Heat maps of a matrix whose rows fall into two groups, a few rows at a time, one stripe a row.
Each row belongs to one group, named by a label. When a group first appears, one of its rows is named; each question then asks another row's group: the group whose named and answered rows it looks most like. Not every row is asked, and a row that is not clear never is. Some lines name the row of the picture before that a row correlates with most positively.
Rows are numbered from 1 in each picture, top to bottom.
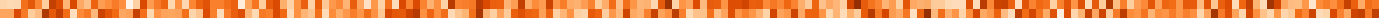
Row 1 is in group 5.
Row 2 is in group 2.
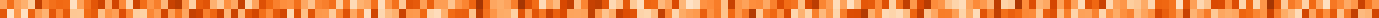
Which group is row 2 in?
5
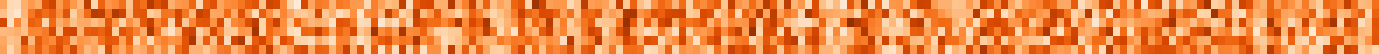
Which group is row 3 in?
5
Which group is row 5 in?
2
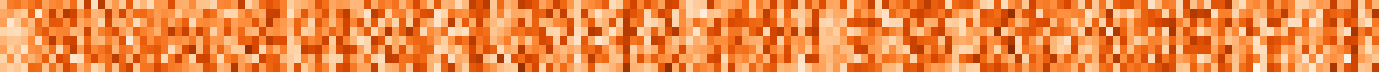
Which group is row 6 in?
5
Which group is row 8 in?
5
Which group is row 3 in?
5
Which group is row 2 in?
5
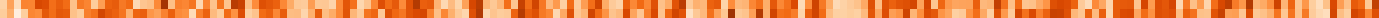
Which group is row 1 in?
2
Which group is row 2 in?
2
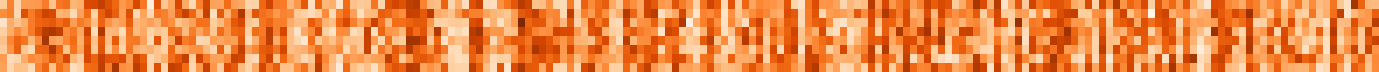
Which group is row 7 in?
2
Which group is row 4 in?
2
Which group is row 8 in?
2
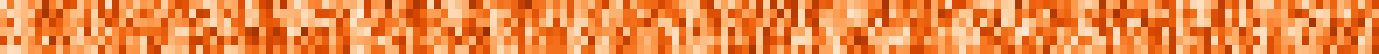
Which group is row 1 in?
2
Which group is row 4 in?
5
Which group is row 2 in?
2
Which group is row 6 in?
5
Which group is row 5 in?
5
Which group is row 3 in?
2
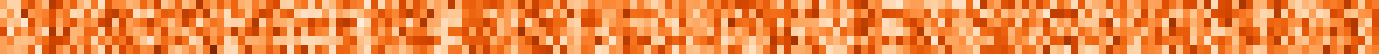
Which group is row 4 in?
5
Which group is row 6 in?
5
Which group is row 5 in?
2
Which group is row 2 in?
2
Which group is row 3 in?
5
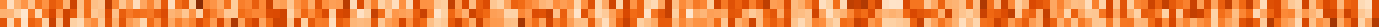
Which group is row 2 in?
5
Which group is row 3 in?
5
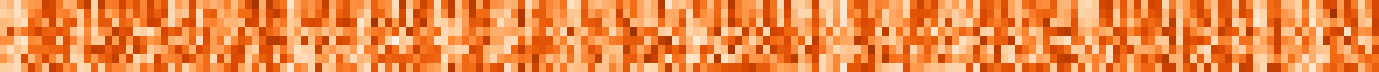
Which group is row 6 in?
2
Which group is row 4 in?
2
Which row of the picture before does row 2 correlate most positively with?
2
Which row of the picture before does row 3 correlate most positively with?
2
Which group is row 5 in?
5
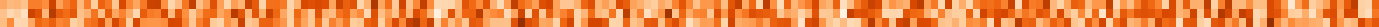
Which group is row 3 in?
2
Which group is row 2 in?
5
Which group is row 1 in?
5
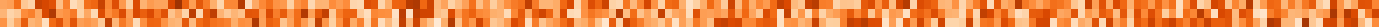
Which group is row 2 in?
5
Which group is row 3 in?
5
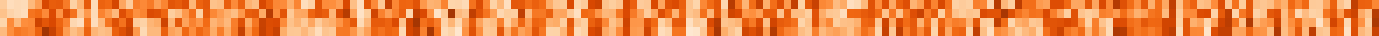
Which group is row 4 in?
2
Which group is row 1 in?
2
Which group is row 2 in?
5
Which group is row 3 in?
2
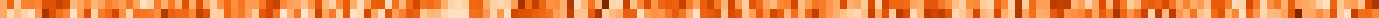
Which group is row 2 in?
2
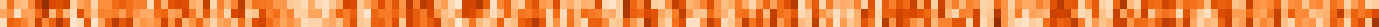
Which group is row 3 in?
2
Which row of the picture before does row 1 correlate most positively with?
1
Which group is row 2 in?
2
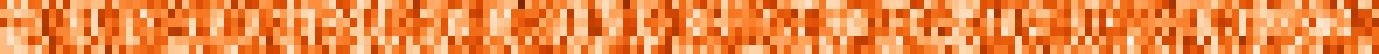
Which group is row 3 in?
2
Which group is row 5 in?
5
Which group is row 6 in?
5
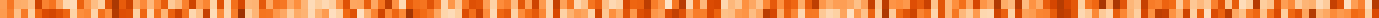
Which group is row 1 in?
2
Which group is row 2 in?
2
